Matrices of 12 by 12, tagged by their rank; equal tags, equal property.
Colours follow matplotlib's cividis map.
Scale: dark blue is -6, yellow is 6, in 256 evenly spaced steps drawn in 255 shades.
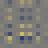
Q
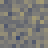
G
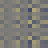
Q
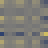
Q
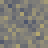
G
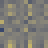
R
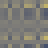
Q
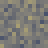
G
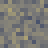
G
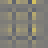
Q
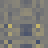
R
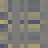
Q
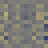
R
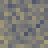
G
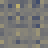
R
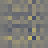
R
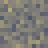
G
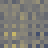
R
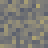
G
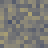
G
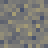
G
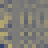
R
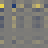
Q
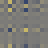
Q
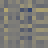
R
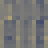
R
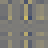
Q
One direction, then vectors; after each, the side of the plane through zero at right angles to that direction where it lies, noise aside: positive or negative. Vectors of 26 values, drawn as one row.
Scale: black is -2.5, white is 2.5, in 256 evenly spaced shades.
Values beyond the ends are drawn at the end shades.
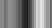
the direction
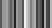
negative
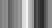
negative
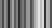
positive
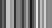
positive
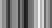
positive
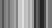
negative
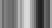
negative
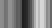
positive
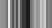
positive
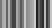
negative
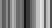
positive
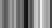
positive
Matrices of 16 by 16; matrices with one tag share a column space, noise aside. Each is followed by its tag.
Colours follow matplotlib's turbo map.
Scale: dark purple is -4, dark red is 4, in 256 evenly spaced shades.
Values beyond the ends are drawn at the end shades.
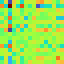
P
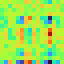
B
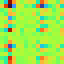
P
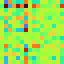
P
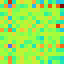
P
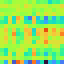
B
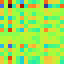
P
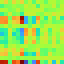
B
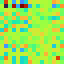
P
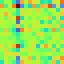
P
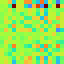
P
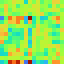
B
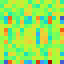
B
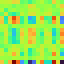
B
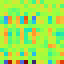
B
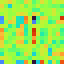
B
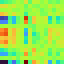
B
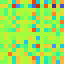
P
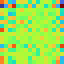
P
